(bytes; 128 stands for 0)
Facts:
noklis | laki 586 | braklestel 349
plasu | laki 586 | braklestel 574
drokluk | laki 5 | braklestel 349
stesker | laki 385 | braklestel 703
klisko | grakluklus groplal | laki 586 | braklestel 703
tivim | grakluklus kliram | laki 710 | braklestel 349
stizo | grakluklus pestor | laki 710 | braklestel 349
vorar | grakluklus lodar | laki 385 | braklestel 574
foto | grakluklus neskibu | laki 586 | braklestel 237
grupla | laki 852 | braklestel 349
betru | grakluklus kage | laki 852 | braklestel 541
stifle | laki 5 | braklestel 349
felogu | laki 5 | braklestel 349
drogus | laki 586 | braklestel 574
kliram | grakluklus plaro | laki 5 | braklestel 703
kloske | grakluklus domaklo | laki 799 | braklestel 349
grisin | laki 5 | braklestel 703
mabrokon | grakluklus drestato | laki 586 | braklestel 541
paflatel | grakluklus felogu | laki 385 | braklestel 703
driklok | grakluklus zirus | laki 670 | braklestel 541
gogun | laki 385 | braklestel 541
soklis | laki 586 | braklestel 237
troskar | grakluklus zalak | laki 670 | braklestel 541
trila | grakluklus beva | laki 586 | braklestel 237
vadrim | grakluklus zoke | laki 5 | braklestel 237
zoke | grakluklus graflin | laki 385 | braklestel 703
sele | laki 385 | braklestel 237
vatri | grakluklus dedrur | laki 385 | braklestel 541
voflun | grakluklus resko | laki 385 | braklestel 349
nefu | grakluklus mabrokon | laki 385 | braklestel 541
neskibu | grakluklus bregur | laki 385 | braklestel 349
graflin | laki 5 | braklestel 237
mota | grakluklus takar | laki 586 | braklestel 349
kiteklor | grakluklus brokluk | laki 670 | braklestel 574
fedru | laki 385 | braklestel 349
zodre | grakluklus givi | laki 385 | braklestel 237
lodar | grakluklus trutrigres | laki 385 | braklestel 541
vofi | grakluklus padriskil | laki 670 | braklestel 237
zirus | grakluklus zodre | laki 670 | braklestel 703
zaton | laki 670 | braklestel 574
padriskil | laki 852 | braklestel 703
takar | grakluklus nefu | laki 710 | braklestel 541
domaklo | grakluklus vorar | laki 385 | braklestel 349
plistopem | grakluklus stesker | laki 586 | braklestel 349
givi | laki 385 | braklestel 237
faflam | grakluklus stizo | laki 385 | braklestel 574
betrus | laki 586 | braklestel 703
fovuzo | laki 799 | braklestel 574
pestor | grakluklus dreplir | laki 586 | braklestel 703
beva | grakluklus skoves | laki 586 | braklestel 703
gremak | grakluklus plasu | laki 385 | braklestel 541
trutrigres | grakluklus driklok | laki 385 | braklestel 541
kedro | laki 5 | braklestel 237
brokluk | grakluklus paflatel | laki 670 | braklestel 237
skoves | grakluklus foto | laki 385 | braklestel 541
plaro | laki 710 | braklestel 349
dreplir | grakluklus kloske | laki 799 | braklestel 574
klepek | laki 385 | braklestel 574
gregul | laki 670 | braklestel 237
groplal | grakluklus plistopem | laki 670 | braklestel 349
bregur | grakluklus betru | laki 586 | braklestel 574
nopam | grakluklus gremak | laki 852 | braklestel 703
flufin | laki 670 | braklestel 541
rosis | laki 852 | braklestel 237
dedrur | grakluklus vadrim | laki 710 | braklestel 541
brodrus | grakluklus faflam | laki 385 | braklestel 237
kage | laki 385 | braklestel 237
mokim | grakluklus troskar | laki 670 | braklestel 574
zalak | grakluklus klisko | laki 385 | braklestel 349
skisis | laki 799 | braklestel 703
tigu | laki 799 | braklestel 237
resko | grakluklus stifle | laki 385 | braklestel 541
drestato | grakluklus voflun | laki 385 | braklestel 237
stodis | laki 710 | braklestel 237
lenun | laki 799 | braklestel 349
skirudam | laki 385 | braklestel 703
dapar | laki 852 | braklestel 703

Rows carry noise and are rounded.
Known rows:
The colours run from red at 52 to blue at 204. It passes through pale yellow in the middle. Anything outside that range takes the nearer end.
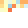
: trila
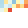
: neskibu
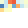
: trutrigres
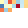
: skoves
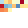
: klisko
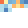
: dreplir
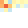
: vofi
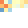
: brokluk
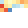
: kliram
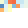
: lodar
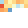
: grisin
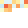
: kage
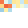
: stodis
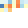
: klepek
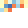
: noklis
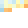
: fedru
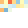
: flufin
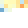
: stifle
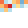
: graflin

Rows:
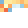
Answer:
paflatel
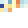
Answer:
vorar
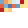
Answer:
beva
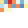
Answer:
vatri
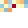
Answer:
plasu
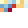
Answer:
bregur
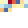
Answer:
mabrokon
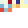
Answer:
betru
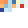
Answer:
lenun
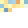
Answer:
zaton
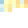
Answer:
voflun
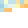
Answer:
domaklo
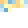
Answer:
kiteklor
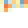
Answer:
brodrus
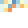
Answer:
grupla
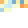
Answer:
stizo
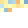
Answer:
mokim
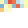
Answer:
gogun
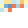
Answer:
mota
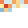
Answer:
kedro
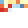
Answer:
zoke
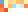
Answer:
stesker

